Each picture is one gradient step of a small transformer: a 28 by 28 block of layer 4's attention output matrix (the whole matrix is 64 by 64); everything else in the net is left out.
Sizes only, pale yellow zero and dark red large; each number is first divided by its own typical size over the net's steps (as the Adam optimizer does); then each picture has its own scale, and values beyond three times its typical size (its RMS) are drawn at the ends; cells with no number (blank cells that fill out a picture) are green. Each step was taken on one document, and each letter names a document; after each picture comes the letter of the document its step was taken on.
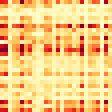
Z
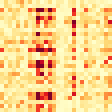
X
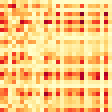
Z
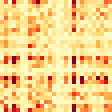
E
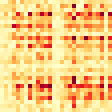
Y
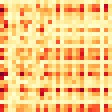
Z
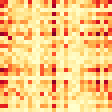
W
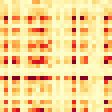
E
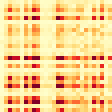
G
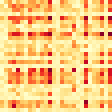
Y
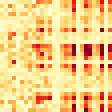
X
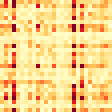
E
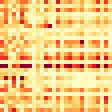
Z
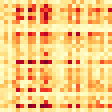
Y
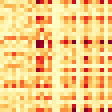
X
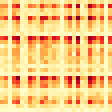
Y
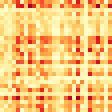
Y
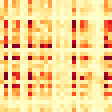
E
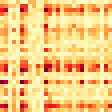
Z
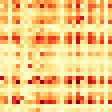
Y
